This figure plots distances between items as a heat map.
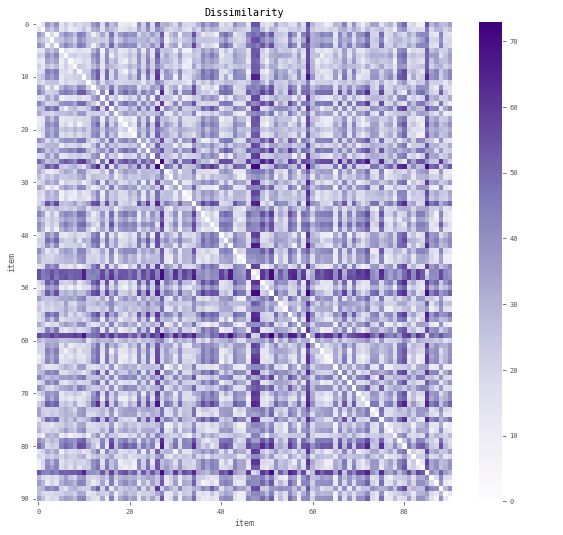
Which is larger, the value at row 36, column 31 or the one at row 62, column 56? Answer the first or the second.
the second
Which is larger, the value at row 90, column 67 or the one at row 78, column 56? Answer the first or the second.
the second
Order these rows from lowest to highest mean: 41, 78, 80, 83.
78, 83, 41, 80
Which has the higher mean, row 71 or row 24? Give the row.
24
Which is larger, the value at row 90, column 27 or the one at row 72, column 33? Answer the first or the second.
the first
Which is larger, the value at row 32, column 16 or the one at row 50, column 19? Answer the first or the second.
the first
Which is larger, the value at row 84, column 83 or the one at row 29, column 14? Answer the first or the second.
the second
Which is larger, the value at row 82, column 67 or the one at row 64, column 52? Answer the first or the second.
the second
